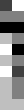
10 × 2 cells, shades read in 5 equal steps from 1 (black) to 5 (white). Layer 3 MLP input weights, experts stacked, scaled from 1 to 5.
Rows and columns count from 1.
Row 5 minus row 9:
1 -2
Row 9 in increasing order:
3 4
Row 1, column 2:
5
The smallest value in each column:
1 1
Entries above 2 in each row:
1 2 0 2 1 2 1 2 2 2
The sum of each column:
36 28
